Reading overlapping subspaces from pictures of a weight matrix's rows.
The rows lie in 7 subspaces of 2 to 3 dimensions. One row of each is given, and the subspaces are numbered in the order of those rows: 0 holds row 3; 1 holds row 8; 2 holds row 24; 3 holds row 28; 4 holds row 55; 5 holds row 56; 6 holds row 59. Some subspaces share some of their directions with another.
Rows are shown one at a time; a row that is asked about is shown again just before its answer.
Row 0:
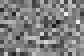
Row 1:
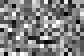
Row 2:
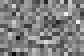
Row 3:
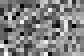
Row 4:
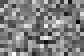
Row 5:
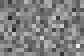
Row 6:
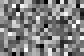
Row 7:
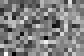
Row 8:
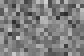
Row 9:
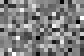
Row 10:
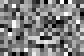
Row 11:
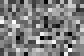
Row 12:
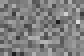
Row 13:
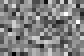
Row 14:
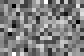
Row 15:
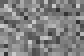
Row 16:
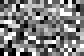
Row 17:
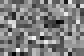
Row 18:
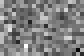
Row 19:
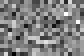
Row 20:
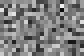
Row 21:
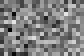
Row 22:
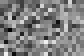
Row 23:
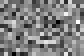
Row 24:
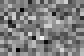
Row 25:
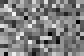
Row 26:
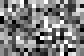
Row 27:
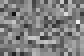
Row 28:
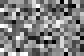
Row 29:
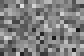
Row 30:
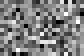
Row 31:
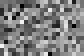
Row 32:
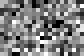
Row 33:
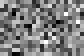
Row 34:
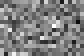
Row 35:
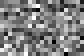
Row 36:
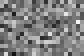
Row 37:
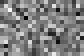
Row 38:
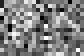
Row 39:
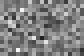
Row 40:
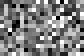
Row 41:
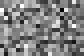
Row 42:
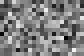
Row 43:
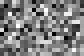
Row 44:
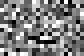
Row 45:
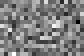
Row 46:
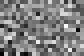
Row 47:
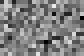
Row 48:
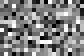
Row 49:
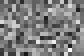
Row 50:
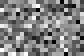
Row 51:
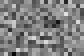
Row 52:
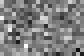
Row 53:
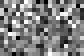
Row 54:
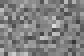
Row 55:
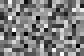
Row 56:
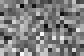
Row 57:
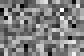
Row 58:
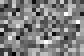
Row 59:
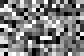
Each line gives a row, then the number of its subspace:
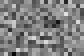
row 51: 2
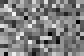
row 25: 6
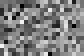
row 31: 0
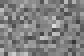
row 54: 4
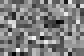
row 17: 2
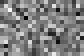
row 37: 6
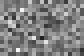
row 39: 2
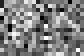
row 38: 1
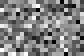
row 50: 3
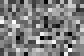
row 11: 5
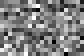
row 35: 3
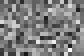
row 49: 5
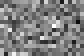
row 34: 4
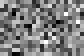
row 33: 5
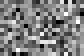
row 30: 6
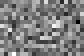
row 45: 4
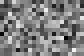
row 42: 2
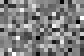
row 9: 2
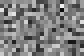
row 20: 0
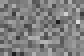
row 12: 5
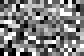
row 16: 5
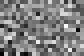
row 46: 5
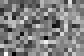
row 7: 0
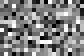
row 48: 3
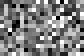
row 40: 4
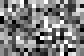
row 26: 5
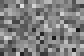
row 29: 5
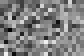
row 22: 0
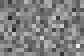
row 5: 4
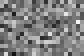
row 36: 6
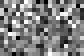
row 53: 1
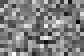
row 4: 1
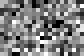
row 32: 5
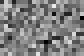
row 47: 2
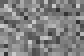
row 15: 6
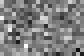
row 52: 1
